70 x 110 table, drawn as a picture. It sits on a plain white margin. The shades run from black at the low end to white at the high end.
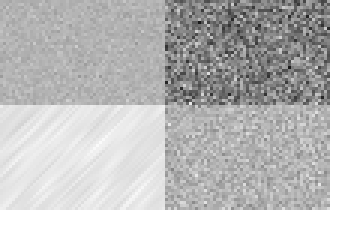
The table splits into 2 rows of 2 panels. Panel 1,1: high, fine-grained, faint in contrast. Panel 1,2: middling, fine-grained, strong in contrast. Panel 2,1: very high, slanting up to the right, faint in contrast. Panel 2,2: high, fine-grained.
